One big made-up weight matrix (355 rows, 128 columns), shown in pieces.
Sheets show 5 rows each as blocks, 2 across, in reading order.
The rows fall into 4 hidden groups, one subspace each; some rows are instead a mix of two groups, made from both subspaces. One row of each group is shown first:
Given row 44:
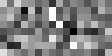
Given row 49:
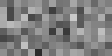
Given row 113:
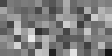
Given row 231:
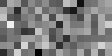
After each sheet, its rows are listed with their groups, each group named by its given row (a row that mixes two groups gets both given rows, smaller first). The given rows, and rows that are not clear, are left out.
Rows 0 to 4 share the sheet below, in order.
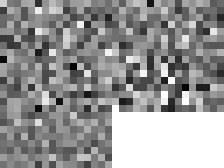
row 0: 113
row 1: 44 and 113
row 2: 49 and 231
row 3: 44
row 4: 231
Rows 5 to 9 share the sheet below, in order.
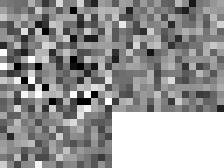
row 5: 49
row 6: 231
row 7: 231
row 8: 49
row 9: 231
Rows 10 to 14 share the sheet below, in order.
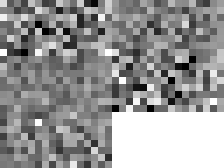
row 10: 49
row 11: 49
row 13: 231
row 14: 113 and 231
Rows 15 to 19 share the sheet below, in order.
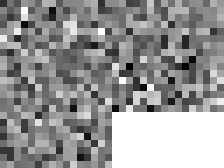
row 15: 44
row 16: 44
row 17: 113 and 231
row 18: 231
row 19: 113
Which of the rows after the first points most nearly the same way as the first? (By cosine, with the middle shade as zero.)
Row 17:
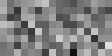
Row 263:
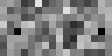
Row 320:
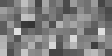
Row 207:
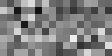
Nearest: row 207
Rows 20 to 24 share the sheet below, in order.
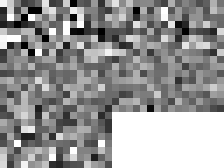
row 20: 49
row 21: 44
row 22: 49
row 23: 49
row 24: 44
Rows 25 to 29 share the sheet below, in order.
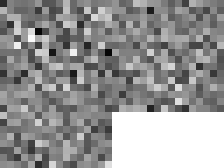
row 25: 113
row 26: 231
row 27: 49
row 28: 49 and 113
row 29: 113
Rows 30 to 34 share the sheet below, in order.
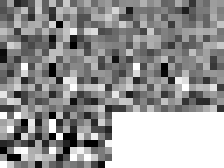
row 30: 44
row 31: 231
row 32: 44
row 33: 44
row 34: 44
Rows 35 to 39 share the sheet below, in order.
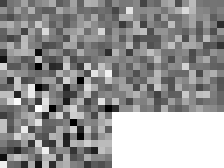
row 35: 49
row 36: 231
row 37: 113
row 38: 49
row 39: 49
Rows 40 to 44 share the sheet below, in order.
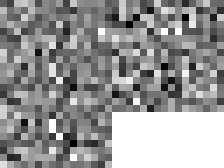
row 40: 44 and 49
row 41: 49
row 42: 44
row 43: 49
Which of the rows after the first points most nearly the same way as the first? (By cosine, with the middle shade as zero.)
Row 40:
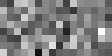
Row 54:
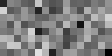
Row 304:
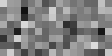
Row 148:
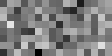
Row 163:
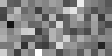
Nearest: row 148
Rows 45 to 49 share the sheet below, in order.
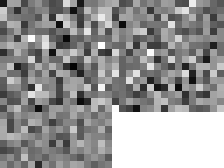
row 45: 113 and 231
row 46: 231
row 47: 113 and 231
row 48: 49
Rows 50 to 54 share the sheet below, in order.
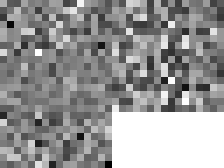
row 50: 231
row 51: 44
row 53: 44
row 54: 113
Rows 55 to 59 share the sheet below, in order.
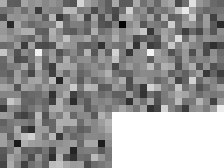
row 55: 231
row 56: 231
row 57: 44
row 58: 113
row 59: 44
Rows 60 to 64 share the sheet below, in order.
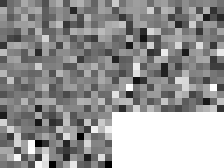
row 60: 49
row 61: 113
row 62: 231
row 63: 44
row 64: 113
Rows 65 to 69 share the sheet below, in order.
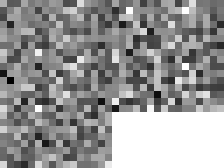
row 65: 231
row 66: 231
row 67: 231
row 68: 49
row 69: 49
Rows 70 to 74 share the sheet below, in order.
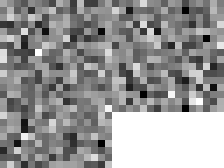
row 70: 49
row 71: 49 and 231
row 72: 49
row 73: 113
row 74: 44
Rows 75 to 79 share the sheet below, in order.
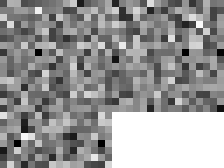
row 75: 231
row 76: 49 and 113
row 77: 49
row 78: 49
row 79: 44
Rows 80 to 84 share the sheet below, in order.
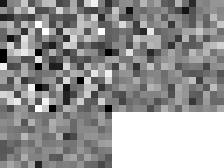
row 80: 49
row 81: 231
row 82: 113
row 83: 113
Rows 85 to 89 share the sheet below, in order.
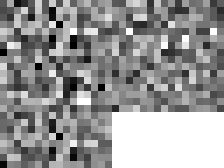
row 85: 44
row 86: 44
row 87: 44 and 113
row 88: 49
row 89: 44
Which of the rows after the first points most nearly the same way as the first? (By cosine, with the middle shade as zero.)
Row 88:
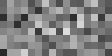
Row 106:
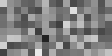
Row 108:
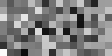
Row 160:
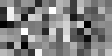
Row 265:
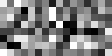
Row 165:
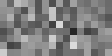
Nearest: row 106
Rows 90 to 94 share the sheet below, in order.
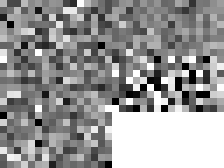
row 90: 231
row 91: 231
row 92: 49
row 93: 49
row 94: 49 and 113
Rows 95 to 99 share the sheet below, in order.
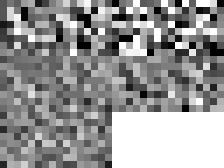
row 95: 113
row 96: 49
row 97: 113
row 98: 113
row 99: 49
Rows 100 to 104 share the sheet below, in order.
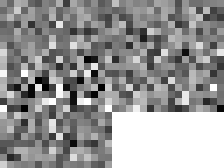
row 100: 44 and 231
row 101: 113
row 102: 49 and 113
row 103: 44 and 49
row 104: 44
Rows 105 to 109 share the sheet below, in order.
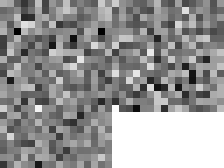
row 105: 44
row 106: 49
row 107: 231
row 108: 49
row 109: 231
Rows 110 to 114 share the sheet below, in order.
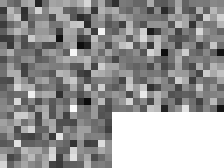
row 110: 113
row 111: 113
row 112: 113
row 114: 44
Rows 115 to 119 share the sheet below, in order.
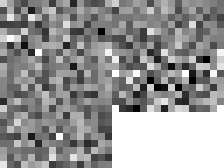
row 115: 49
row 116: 113
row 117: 49
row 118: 49
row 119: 44 and 231
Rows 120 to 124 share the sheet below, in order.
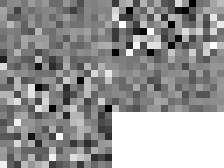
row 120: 231
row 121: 231
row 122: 113
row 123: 49
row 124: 44 and 231
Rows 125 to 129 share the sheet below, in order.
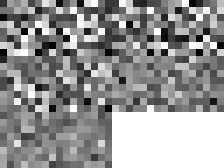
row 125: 49
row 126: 231
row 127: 113
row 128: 231
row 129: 44
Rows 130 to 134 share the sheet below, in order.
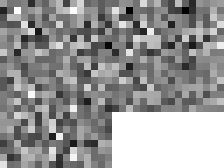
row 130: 231
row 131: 231
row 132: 113
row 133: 231
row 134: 44
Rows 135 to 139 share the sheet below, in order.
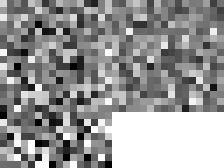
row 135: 49
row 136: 44
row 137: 231
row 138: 113
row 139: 113
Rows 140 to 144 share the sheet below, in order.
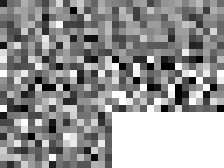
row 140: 49
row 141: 113
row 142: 49
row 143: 113
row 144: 44 and 231
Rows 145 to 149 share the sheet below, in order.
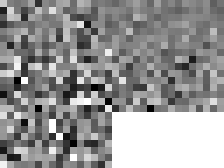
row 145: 49 and 113
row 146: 44
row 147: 44 and 231
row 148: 231
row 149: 44
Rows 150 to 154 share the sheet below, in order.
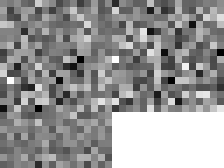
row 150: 49 and 113
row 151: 113
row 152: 231
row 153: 49
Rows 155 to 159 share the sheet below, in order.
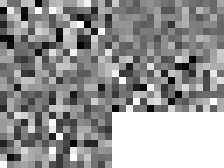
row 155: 113
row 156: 49
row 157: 44
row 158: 231
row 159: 44
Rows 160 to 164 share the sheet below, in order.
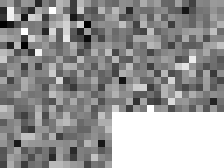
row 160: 49 and 113
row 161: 231
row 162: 44 and 231
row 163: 231
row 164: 44
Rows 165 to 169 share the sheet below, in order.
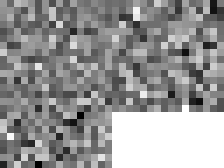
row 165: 44
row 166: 44 and 113
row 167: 231
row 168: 113
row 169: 231
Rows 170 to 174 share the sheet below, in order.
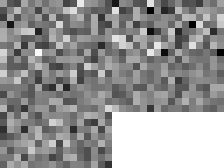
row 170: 231
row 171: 113
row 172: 49
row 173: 44 and 49
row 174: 49 and 113
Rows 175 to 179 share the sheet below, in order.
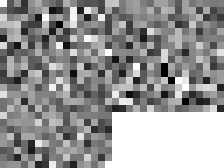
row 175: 49
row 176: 113
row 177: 49
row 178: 44
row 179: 113
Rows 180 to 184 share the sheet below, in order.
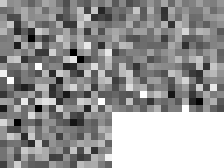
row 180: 113
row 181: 44
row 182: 231
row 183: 113
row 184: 231
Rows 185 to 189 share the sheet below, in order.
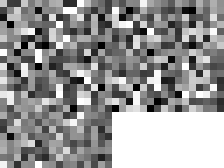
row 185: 231
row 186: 49 and 231
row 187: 113
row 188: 49
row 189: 231
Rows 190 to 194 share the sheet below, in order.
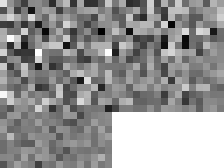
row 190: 49
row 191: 44
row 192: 113
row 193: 44
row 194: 231
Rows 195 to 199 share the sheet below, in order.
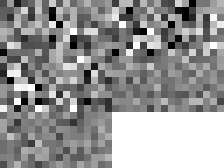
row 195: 44
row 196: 231
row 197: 113 and 231
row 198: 231
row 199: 231
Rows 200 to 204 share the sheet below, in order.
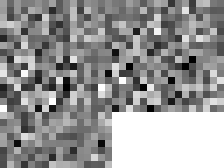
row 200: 49
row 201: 49
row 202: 44 and 49
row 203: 231
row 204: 44
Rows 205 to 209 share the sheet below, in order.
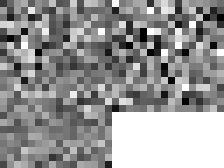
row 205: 49
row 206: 113
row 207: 44 and 231
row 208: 44
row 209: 49 and 231
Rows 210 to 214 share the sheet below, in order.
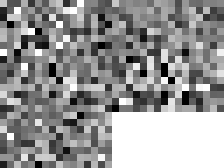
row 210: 231
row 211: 113
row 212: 44
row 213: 44
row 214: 231
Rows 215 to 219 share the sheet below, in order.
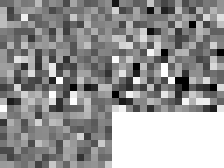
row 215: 49 and 113
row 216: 113
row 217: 44
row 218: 44
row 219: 113
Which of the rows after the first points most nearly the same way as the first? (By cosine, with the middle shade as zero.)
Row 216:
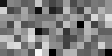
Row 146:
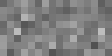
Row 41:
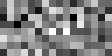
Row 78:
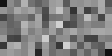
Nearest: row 146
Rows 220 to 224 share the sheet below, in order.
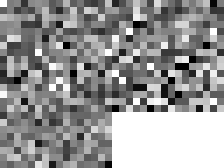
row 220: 49
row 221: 44
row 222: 49
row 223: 231
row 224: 113
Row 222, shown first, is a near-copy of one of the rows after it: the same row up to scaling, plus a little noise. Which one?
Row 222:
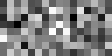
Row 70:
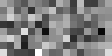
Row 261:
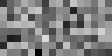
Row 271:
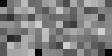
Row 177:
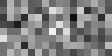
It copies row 177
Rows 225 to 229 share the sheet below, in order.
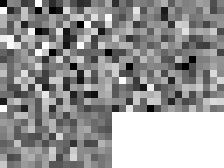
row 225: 113
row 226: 44
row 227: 49
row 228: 231
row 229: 44
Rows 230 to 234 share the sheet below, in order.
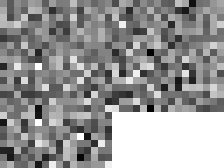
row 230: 49
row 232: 113 and 231
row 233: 49
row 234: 113
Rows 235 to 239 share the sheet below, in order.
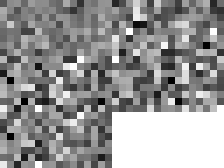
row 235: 231
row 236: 44
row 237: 231
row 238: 49
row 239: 231
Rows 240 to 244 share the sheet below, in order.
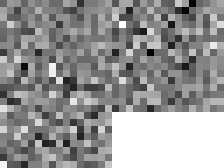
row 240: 231
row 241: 231
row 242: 44
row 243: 231
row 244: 49
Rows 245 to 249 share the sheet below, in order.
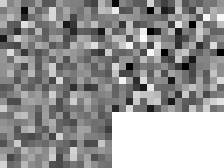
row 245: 44
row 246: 113
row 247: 44
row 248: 231
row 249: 44
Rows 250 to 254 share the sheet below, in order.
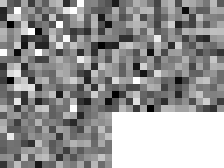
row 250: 231
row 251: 49
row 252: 113 and 231
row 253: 44 and 49
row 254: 231
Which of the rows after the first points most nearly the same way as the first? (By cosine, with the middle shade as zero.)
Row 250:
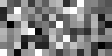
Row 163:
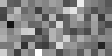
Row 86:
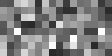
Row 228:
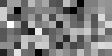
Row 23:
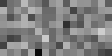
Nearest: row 163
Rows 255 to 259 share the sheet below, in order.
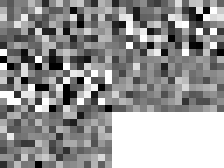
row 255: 49
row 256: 113
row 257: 113
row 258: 44
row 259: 231
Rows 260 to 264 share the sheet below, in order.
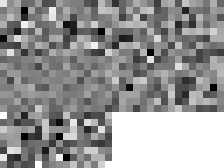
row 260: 44
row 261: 49
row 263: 44 and 113
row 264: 49
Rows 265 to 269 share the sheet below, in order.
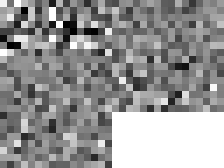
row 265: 44
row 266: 113 and 231
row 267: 113
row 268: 44 and 231
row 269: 44
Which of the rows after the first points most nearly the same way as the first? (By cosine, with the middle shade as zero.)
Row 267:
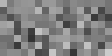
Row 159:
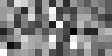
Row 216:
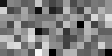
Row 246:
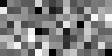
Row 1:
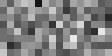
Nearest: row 1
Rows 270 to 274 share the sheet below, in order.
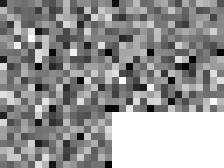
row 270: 113
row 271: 49
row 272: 113
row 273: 231
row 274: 113
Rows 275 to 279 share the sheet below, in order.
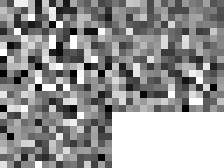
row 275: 44
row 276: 44
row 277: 49
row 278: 113
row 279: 231
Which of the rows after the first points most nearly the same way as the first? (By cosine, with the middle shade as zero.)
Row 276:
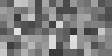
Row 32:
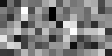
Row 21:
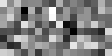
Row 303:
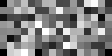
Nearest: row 21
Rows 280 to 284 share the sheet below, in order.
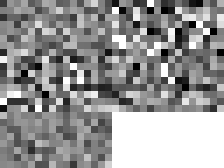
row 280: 49
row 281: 113
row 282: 49
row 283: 44
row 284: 113
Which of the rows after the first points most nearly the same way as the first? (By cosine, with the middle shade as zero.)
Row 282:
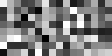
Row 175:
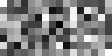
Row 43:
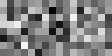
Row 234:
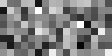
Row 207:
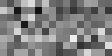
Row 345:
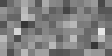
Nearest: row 175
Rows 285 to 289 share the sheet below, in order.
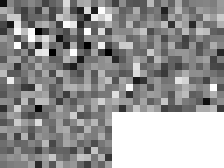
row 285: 113
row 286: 44 and 113
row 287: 231
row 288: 44
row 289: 231
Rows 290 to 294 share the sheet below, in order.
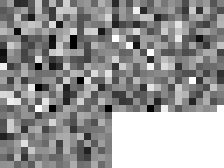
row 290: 44
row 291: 44 and 49
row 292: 113
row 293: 113
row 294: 49 and 113
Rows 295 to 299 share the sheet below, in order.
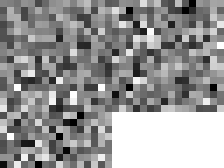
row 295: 113
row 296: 231
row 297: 44
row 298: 44
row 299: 231
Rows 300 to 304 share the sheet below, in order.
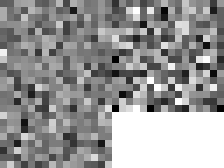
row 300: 44 and 49
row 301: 44 and 231
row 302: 113
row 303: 49
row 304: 44
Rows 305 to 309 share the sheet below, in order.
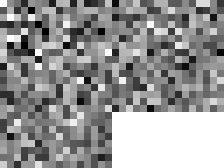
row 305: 49
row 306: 49
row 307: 113
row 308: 231
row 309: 231
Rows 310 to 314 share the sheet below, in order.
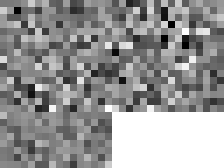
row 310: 231
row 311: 44
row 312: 113
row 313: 231
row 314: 113
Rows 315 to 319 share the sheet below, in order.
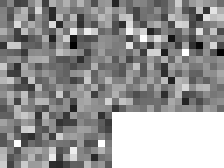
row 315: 44 and 49
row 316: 113
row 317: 113 and 231
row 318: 44
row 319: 44
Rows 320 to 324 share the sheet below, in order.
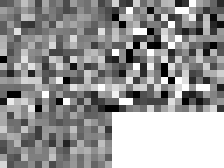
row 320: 44
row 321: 231
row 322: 49
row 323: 44
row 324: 44 and 49
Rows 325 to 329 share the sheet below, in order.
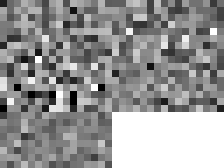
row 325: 49
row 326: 44
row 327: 44 and 113
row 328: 49 and 231
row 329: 44
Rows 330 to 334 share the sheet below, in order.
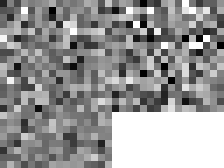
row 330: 44
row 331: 231
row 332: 231
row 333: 44 and 49
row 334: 44
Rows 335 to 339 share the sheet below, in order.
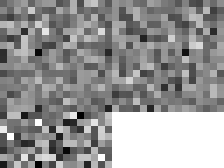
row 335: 49
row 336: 113
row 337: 49
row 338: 49
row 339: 231
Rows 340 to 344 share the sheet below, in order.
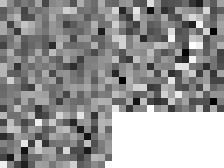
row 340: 44 and 231
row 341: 113
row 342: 231
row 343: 231
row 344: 49 and 113
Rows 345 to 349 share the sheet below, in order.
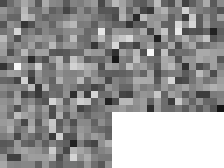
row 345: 44
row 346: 49
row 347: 231
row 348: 49
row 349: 44
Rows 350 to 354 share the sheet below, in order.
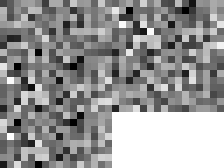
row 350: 49
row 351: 231
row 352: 231
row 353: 49
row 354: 231
